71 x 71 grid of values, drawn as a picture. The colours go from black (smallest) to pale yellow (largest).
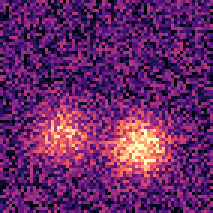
There are two bumps. The ninth with the highest average is the bottom middle. Overall the values sit about 30% of the way up the scale.
